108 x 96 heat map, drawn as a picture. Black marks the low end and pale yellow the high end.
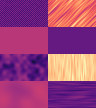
It is made of 4 by 2 panels. Panel 1,1: low, checkered. Panel 1,2: high, slanting up to the right. Panel 2,1: middling, flat. Panel 2,2: low, flat. Panel 3,1: low, blotchy. Panel 3,2: very high, streaked downward, faint in contrast. Panel 4,1: middling, smooth, faint in contrast. Panel 4,2: low, streaked across, faint in contrast.
